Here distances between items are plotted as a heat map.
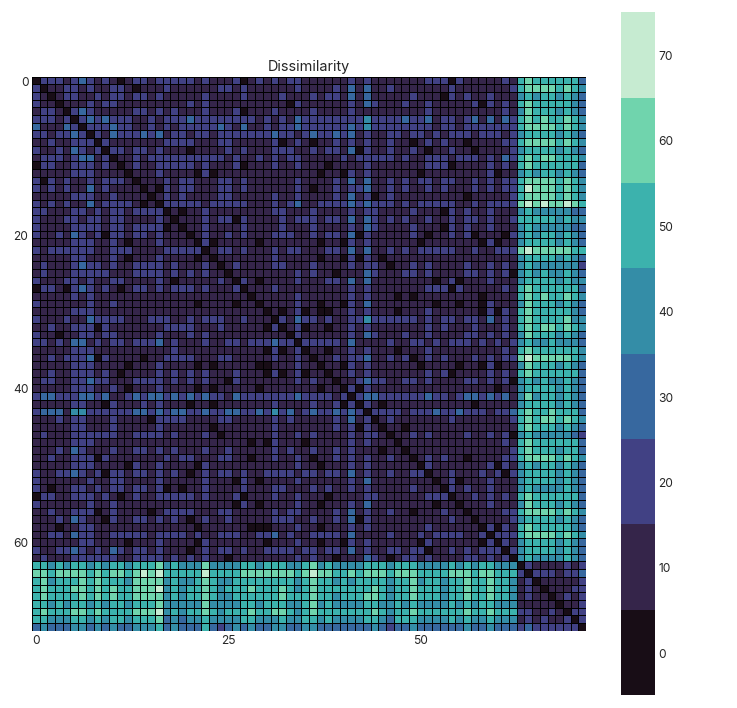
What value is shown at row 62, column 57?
20
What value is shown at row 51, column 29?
10
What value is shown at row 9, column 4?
10
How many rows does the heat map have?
72
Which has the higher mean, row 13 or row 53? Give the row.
13
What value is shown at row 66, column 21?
50
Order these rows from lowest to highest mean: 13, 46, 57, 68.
46, 57, 13, 68
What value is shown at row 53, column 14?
20
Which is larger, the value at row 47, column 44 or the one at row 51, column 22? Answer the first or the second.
the second
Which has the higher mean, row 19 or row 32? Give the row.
32
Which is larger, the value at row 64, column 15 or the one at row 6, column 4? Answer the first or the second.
the first
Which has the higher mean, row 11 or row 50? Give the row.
11
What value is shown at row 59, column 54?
20
